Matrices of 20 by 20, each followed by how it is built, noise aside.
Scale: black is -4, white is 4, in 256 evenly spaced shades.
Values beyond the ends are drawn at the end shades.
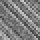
Toeplitz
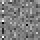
uneven columns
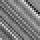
Toeplitz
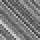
Toeplitz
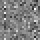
uneven columns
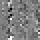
uneven columns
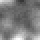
smooth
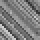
Toeplitz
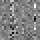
uneven columns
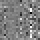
uneven columns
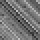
Toeplitz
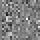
uneven columns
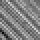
Toeplitz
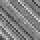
Toeplitz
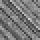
Toeplitz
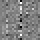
uneven columns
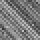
Toeplitz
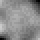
smooth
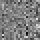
uneven columns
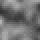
smooth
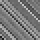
Toeplitz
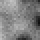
smooth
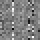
uneven columns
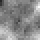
smooth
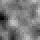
smooth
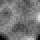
smooth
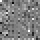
uneven columns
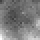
smooth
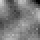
smooth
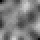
smooth
